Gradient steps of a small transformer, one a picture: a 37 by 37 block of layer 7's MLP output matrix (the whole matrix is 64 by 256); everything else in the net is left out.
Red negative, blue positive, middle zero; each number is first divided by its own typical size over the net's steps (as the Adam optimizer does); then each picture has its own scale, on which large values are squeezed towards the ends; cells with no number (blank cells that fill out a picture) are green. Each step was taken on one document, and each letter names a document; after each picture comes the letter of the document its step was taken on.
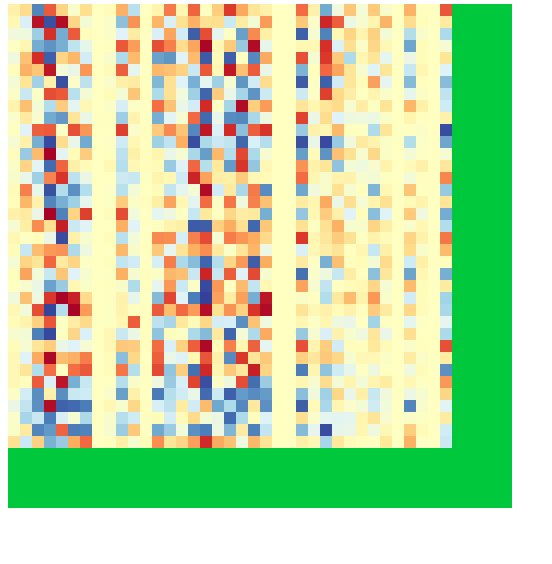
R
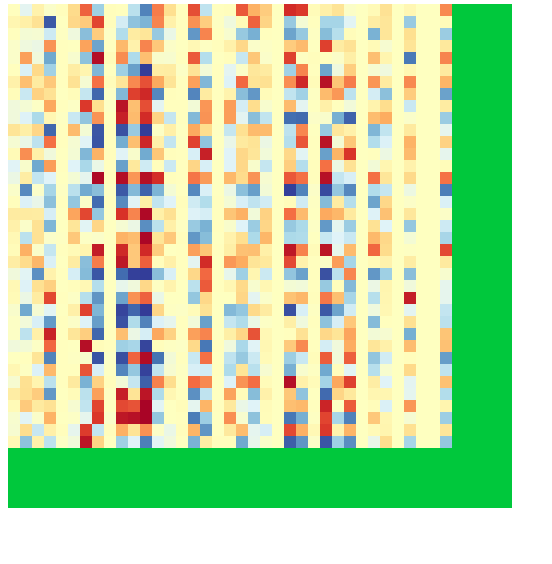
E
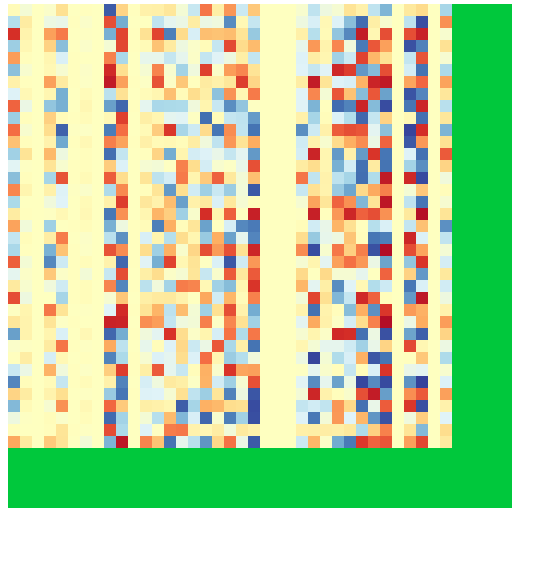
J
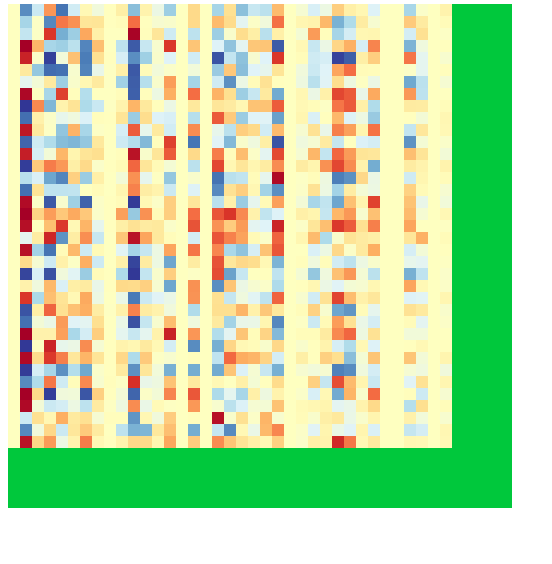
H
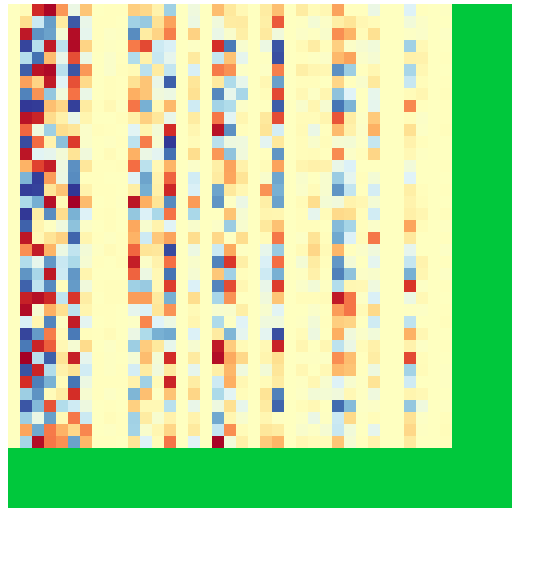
H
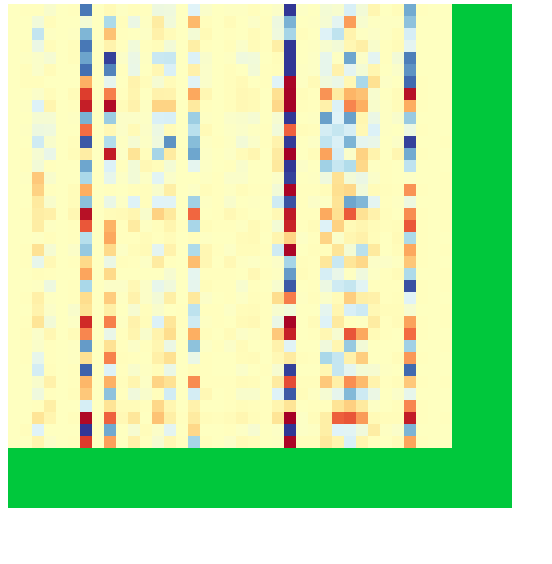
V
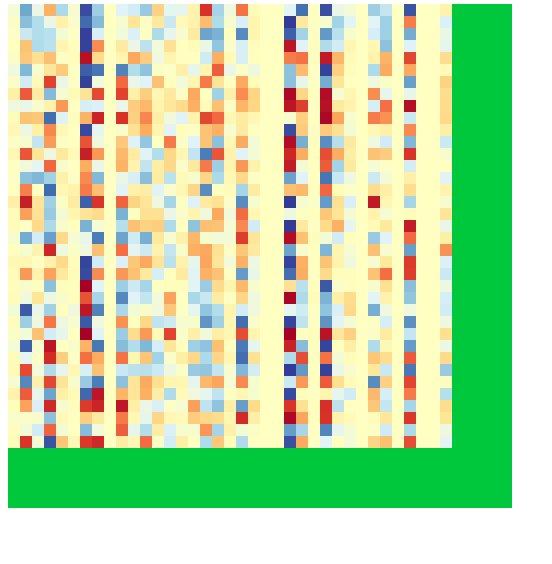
E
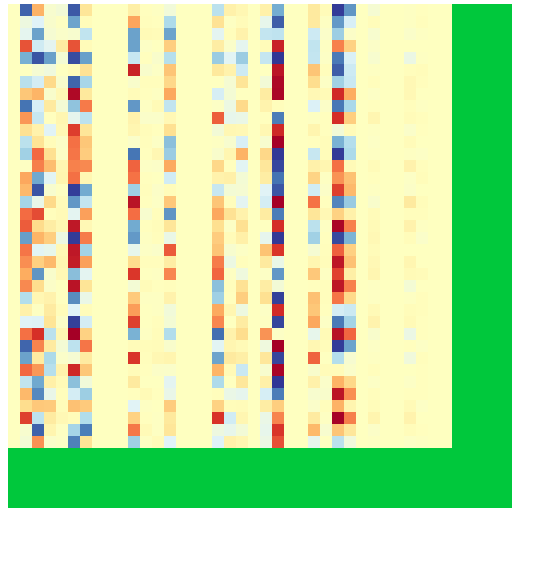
H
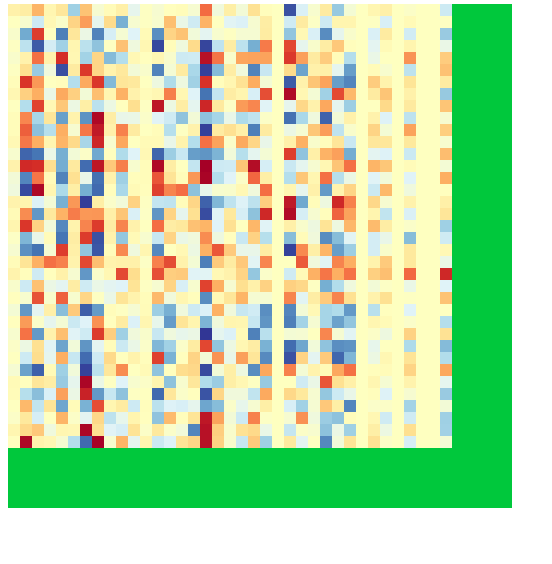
E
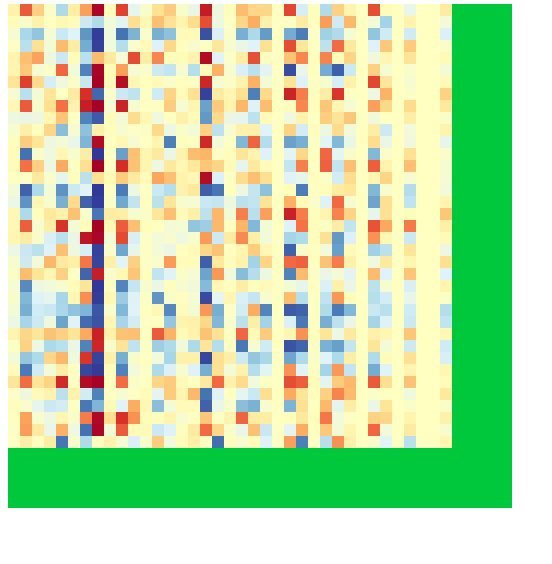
E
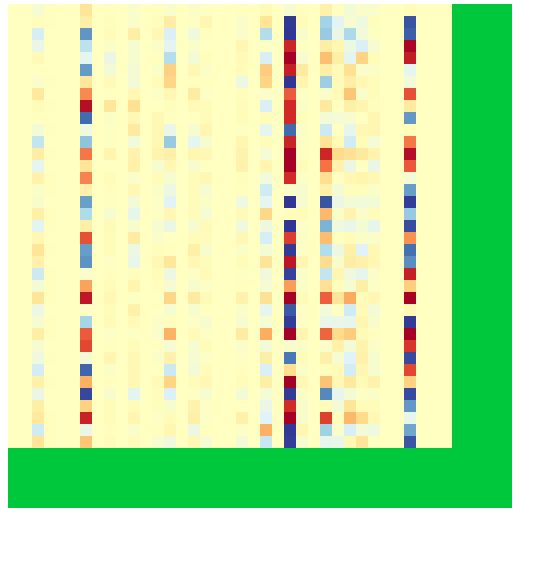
V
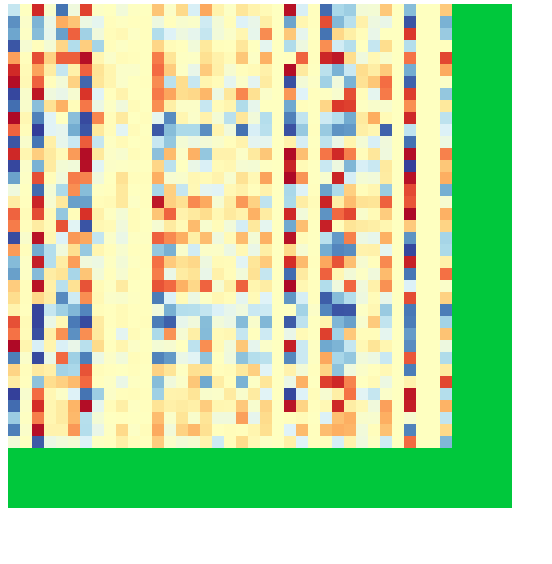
E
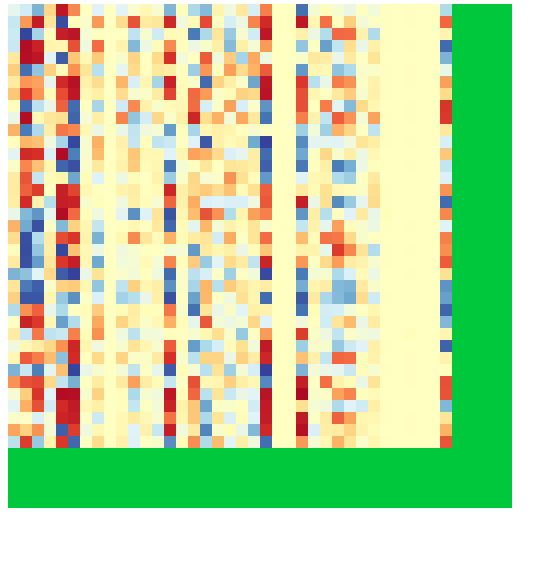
R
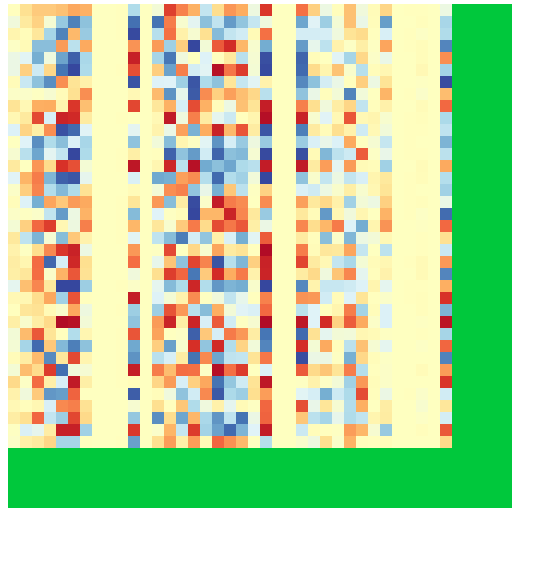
R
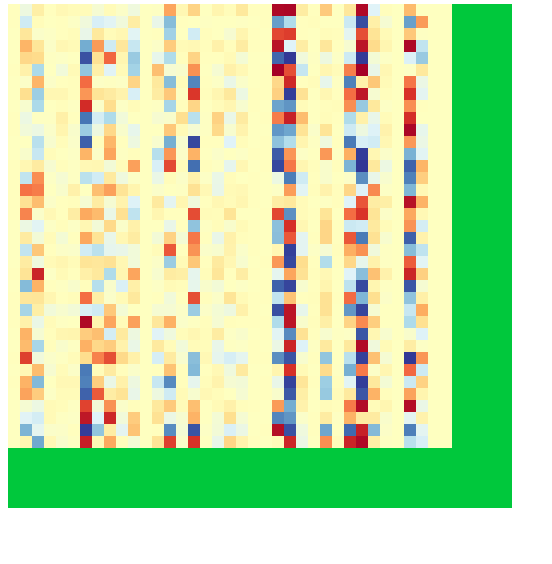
V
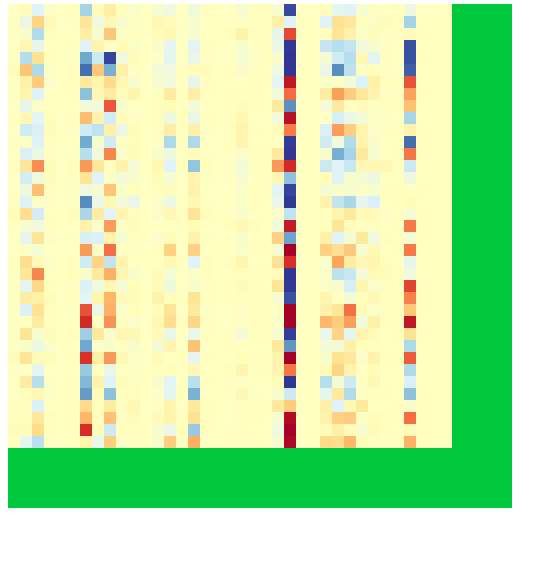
V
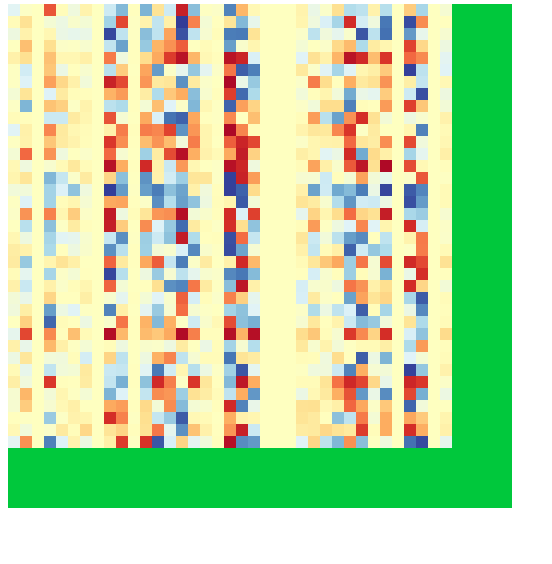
J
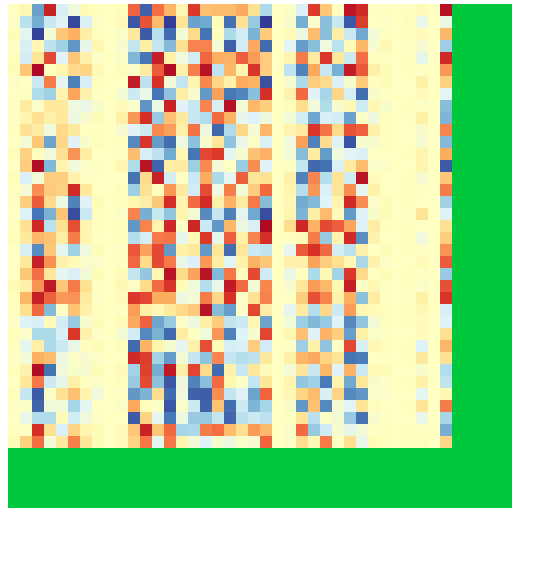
R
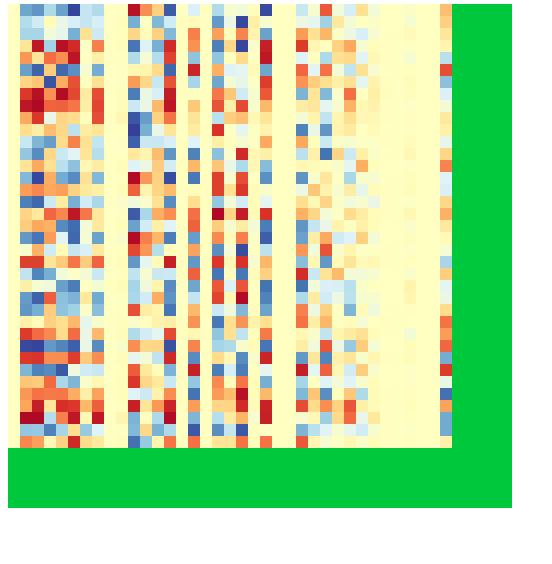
R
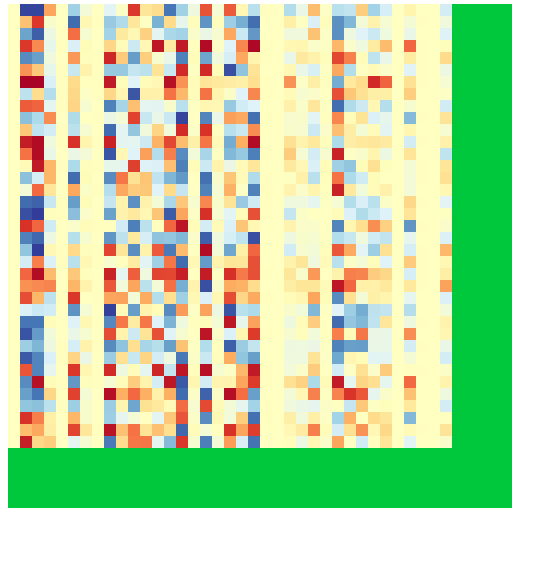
J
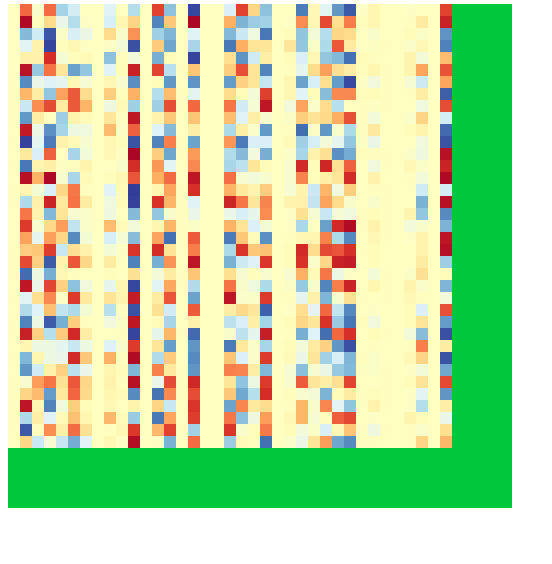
R
